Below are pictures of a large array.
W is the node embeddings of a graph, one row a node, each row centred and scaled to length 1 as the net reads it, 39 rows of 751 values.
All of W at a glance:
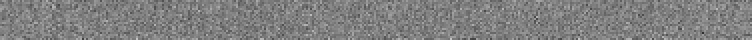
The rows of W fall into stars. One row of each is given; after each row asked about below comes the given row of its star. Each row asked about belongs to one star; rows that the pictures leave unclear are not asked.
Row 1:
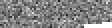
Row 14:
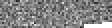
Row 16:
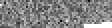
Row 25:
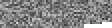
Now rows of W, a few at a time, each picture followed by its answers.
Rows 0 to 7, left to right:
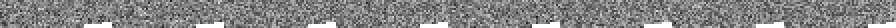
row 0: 1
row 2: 14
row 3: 1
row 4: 1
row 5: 16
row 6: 16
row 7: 1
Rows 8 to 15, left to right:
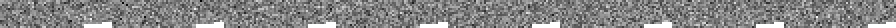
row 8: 16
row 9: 16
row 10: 25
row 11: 14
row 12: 1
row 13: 14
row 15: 14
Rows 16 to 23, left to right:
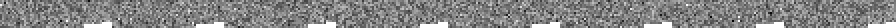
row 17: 14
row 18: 25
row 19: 14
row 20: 1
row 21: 25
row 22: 16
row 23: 16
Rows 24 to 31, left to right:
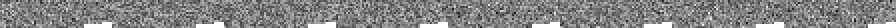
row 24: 14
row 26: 16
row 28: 1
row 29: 16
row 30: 25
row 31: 16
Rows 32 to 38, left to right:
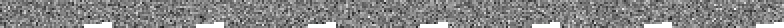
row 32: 1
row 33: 1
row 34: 14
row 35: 14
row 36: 25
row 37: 16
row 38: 16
